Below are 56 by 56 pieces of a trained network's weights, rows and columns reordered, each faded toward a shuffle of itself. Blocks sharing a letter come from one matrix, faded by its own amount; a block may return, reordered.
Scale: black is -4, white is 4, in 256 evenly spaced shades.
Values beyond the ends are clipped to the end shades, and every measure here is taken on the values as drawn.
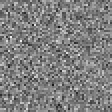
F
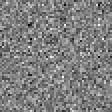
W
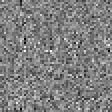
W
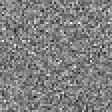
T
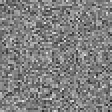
F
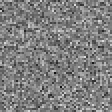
F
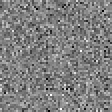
T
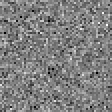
T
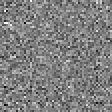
W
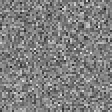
F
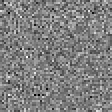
W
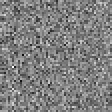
F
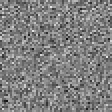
F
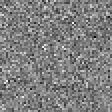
T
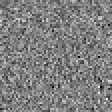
W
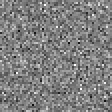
T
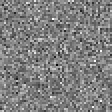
T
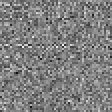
W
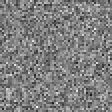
F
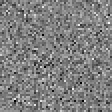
T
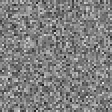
F
